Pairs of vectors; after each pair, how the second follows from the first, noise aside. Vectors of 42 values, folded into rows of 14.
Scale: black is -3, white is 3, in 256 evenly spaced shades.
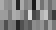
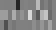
partly zeroed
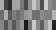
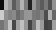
reversed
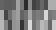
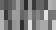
copied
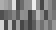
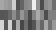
copied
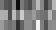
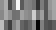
reversed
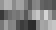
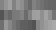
shrunk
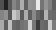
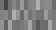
shrunk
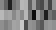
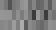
shrunk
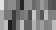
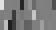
partly zeroed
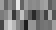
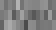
shrunk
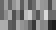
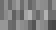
shrunk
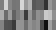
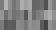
shrunk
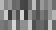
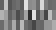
reversed
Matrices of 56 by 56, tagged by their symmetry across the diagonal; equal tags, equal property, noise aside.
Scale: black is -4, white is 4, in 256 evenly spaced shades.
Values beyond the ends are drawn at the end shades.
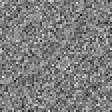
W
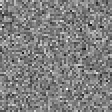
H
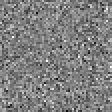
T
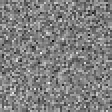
T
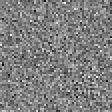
T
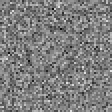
W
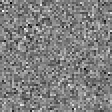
T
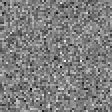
H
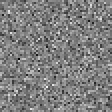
H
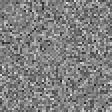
W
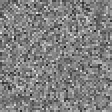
W
